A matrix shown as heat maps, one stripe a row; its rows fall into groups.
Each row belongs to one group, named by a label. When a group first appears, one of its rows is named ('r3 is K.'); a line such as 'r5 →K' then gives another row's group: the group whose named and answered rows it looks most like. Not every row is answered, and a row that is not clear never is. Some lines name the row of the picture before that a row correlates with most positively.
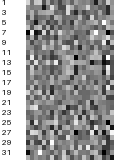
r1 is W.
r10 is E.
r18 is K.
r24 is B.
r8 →K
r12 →K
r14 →K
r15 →K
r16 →E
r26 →K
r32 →E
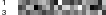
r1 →B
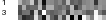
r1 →W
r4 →B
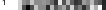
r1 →W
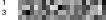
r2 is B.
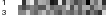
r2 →B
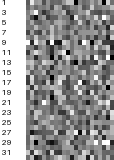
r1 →K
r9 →E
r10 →K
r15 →E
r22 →K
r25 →B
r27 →B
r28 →K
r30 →K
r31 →E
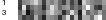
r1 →B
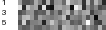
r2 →E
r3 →B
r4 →K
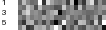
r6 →E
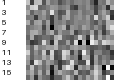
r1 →W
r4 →K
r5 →W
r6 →W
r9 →B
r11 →E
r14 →K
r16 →K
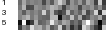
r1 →K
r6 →B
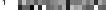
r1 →K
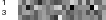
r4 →B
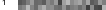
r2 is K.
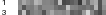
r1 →B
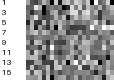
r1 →K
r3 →B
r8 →B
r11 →E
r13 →B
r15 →W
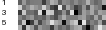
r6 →W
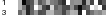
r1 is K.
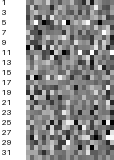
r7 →B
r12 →E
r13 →E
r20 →E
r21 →K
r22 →W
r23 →E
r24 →W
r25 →K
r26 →E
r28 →W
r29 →B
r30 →E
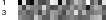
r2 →W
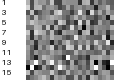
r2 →W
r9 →K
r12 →B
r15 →W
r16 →B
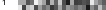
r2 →W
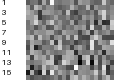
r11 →K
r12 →E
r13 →E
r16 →B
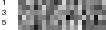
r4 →K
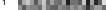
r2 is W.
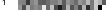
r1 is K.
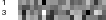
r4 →E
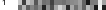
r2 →K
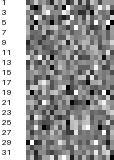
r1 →B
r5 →K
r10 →B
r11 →K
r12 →W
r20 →K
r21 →B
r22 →K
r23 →W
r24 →E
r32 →E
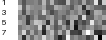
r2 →E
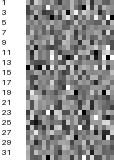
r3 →B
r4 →K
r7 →K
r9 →E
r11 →W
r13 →B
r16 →B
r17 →W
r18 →B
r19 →K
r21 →E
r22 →E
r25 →B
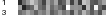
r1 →B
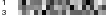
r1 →W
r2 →E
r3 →W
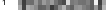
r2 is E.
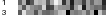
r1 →E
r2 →E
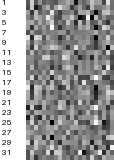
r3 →W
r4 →E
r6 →W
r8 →W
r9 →W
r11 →K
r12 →E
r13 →K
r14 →K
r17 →E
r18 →W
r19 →W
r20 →W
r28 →W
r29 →E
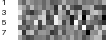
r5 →E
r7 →W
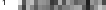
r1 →W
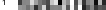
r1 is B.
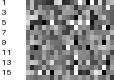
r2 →K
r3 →E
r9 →K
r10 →B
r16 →K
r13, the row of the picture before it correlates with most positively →2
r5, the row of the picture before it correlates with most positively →2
